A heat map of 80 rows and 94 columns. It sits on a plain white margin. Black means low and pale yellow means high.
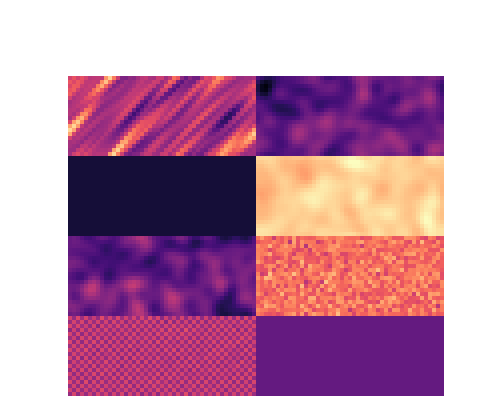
It is made of 4 by 2 panels. Panel 1,1: middling, slanting up to the right, strong in contrast. Panel 1,2: low, blotchy. Panel 2,1: very low, flat. Panel 2,2: very high, blotchy, faint in contrast. Panel 3,1: low, blotchy. Panel 3,2: high, fine-grained. Panel 4,1: middling, checkered. Panel 4,2: low, flat.
